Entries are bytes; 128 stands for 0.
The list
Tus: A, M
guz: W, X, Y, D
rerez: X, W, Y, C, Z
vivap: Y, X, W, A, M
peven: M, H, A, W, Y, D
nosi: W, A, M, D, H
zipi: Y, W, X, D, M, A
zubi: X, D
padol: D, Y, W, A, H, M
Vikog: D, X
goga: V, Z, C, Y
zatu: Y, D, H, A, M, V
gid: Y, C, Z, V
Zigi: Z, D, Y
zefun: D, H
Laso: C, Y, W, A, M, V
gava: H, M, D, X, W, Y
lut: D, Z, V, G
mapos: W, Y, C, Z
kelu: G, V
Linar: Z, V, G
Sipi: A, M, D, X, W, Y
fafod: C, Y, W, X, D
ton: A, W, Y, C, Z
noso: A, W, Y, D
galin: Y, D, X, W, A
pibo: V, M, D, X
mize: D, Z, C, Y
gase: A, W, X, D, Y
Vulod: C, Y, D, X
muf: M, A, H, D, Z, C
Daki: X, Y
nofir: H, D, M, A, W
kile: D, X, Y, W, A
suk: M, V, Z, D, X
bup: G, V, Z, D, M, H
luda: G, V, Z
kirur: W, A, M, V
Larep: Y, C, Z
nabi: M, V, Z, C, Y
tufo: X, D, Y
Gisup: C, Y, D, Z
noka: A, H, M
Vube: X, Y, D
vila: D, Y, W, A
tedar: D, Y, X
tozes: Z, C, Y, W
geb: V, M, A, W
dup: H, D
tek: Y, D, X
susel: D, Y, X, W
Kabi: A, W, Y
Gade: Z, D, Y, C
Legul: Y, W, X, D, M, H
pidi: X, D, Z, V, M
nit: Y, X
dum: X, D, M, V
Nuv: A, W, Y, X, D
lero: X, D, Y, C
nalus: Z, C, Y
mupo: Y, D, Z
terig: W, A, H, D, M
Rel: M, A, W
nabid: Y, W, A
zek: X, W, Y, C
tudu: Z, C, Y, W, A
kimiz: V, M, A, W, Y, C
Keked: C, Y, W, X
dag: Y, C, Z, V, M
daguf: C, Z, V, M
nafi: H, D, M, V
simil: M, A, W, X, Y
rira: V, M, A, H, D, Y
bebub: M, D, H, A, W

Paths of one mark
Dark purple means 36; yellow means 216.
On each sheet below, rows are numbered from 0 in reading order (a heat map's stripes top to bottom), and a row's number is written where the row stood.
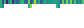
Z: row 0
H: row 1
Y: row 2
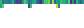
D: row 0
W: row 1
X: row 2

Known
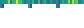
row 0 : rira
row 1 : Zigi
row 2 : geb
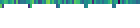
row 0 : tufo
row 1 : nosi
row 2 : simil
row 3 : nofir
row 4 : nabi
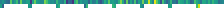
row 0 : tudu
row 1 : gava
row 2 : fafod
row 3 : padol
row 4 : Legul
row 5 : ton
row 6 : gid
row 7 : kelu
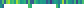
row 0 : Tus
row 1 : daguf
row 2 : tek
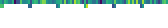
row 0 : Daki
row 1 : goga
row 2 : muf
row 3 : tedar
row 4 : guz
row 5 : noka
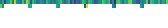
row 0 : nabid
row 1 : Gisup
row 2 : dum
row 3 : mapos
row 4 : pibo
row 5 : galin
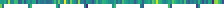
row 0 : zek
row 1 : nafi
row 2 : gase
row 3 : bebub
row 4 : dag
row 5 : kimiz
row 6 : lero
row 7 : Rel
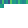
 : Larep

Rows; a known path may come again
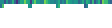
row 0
vila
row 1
gava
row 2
dag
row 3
simil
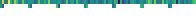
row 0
noso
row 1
tozes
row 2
nalus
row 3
Laso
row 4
suk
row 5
zipi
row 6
nofir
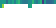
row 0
luda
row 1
pidi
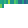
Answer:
rerez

